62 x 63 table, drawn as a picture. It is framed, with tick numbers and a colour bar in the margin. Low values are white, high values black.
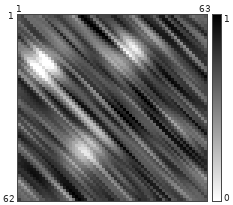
Three dips sink into the field. Streaks slant down to the right. No row or column stands out. The ninth with the lowest average is the top left. The halves do not mirror each other.
